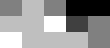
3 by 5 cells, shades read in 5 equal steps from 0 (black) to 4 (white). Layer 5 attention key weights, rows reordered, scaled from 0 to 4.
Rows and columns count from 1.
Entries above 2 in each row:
1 3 4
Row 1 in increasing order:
0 0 2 2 3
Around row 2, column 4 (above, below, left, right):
0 3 4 2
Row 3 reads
4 3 3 3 2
